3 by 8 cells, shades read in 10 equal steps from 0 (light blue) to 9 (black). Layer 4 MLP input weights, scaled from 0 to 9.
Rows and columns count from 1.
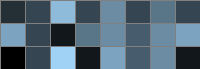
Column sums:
18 18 9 18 8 16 10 16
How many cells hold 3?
4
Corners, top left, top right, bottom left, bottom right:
7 6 9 8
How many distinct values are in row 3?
7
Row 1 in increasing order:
1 3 4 6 6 6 6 7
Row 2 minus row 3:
-7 0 8 -4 1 0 0 -6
